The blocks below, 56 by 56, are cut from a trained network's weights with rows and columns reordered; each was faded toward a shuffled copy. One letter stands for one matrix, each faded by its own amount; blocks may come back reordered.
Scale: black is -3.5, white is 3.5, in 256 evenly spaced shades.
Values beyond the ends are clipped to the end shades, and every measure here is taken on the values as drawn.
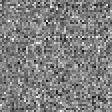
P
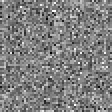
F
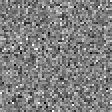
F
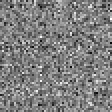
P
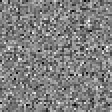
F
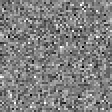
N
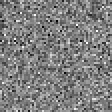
F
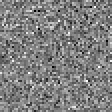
N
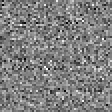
N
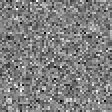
N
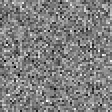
F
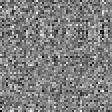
P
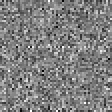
P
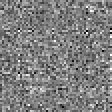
P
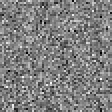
F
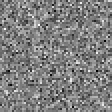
F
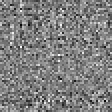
P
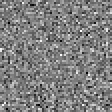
F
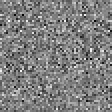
N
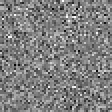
P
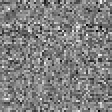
P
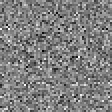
N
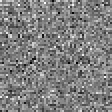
P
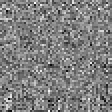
P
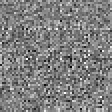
P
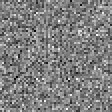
F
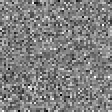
N
